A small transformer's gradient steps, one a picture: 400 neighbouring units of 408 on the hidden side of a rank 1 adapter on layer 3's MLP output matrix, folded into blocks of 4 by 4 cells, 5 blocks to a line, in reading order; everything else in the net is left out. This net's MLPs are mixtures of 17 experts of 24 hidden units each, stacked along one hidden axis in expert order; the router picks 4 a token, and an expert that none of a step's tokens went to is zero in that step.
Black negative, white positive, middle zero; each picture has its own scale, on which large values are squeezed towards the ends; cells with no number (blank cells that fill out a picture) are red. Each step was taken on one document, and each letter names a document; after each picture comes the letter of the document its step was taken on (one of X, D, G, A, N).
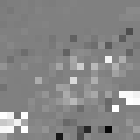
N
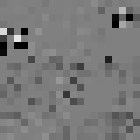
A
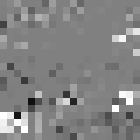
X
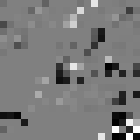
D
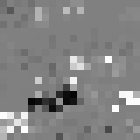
N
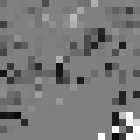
D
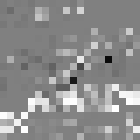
N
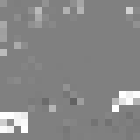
X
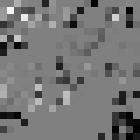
D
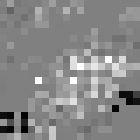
N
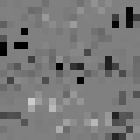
A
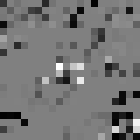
D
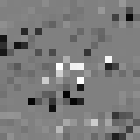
A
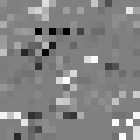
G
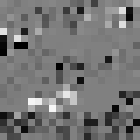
A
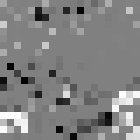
X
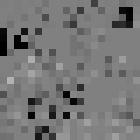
A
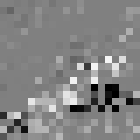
N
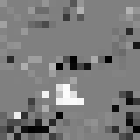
N
